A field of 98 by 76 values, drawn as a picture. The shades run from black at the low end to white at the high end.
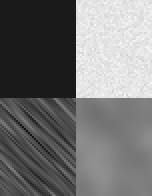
It is made of 2 by 2 panels. Panel 1,1: very low, flat. Panel 1,2: very high, fine-grained, faint in contrast. Panel 2,1: low, slanting down to the right. Panel 2,2: middling, smooth, faint in contrast.
